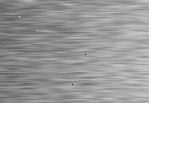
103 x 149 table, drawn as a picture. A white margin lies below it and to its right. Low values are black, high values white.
The field climbs toward the right. Four lone cells stand out: two far higher and two far lower than their neighbours. Streaks run across, left to right.
